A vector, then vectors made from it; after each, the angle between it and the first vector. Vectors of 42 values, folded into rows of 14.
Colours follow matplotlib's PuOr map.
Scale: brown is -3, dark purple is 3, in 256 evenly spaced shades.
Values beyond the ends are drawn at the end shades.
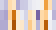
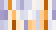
nearly parallel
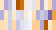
orthogonal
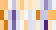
nearly opposite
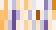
nearly opposite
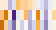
nearly opposite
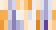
nearly opposite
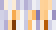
nearly parallel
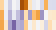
partly opposed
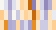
partly opposed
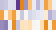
partly aligned
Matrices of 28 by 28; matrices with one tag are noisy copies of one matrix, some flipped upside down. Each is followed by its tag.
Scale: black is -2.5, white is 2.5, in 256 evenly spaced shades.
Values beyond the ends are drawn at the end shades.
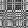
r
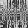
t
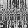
t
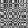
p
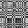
r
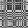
r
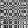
p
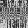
t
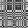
r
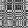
r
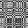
r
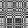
r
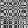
p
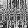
t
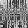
t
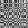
p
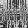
t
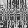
t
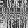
t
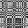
r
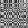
p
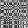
p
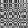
p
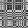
r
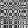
p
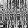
t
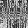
t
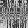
t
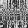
t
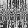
t
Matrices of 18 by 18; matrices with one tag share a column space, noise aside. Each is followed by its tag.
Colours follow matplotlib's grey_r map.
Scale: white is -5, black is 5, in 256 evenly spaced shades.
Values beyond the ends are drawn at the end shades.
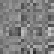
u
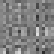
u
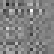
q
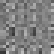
u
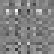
q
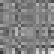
u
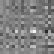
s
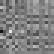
s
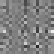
s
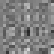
u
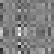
u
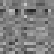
q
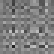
s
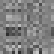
u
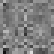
u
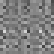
s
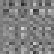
q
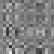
u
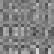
u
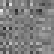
q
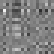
q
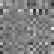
q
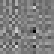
s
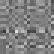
s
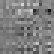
q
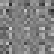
q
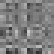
u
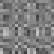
u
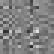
s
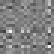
s
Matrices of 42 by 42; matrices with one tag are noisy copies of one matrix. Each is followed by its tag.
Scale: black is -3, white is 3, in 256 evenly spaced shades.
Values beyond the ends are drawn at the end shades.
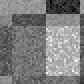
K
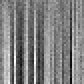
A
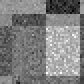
K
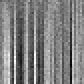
A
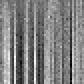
A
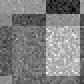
K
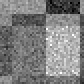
K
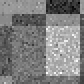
K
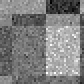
K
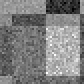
K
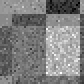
K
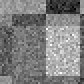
K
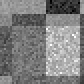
K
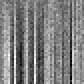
A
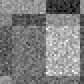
K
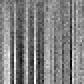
A
